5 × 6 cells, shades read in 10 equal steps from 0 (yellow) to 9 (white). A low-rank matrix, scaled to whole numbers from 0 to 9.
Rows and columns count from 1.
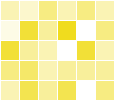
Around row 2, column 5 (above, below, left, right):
4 1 0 4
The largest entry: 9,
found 3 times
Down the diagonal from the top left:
6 1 6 5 9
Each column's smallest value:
1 1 4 0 1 4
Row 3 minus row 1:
-5 -2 2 3 -3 0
